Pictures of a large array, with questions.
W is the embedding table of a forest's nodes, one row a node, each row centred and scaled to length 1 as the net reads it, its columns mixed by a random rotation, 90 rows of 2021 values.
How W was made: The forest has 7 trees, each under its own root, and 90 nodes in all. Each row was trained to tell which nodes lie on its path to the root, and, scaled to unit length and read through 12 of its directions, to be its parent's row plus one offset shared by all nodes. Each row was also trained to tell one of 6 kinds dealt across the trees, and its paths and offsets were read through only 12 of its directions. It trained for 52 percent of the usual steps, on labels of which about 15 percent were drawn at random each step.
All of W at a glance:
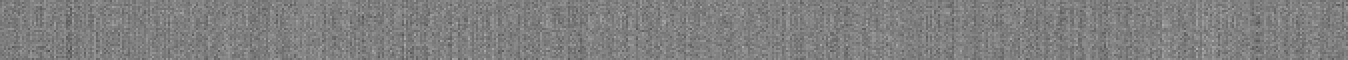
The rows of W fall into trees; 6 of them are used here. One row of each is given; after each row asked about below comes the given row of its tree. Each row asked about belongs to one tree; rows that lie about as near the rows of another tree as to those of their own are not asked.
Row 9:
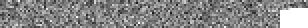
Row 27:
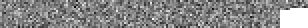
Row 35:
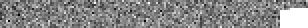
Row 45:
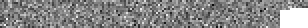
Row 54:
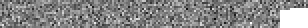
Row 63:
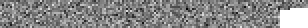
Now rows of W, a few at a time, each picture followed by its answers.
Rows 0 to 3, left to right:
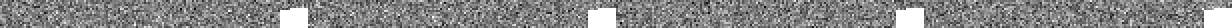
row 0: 63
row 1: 45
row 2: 9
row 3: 45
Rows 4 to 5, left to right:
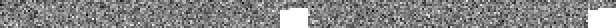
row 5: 27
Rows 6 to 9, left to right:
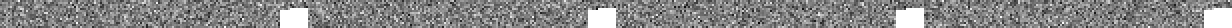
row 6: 35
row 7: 27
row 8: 63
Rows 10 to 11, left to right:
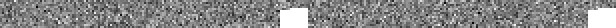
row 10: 54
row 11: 45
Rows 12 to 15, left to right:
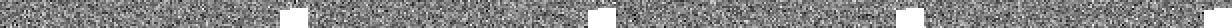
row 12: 45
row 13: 63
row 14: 9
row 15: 9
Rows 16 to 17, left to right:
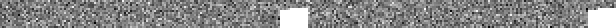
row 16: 35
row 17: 63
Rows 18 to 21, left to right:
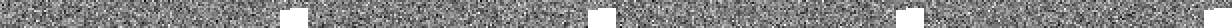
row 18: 63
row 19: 27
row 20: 9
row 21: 45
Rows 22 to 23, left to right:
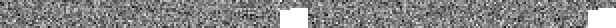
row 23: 9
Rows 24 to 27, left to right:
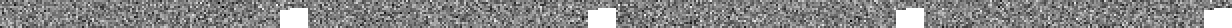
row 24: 54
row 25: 35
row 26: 45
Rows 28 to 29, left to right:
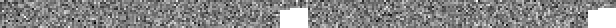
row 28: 9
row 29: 9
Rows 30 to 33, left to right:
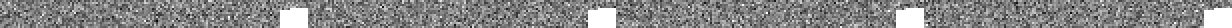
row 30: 45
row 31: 35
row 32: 9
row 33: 9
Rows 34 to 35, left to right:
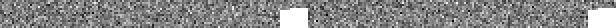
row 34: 35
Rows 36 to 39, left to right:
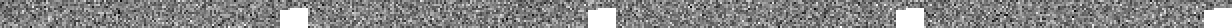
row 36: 9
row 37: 54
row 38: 35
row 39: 9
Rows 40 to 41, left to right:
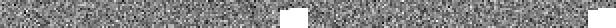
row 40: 63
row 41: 45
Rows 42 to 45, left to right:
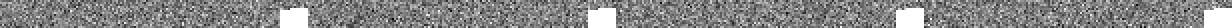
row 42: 27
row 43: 27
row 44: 35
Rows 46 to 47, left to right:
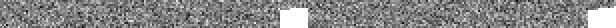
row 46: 45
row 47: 63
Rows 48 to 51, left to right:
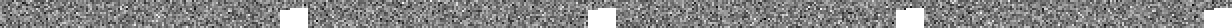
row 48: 63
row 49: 35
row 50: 27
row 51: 63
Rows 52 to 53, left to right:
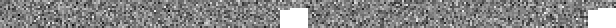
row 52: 35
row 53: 35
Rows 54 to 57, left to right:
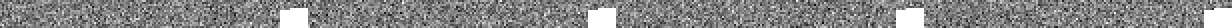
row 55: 9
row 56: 27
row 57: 27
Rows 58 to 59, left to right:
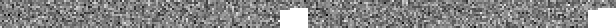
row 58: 35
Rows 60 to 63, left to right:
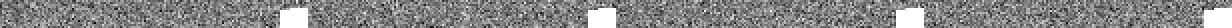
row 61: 27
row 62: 35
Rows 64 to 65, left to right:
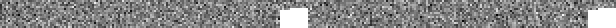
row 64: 35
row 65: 45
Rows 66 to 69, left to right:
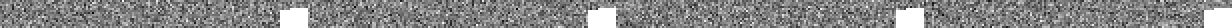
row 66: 35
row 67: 63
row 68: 27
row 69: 9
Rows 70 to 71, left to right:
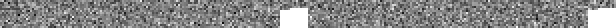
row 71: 27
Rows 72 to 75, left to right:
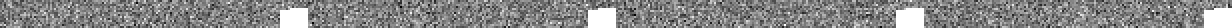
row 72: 45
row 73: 9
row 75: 27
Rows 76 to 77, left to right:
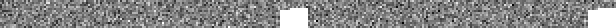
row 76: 35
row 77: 35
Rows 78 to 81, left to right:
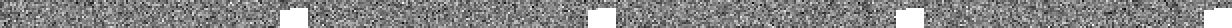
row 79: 35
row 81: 9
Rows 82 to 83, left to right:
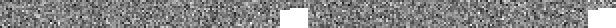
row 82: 54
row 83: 27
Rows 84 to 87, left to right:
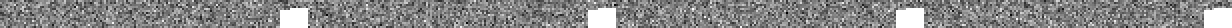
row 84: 35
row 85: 54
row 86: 9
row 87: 9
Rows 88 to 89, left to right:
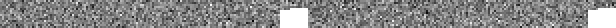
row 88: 27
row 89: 9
